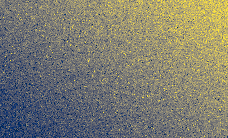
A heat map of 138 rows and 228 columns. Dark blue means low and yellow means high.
Grain: fine. Ninth with the highest average: top right. Mirror symmetry: none. Ninth with the lowest average: bottom left. Histogram: bell-shaped. Stripes: none. Slope: up to the top right.
